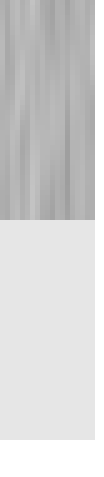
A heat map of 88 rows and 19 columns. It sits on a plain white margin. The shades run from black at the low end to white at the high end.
It is made of 2 by 1 panels. Panel 1,1: high, streaked downward, faint in contrast. Panel 2,1: very high, flat.
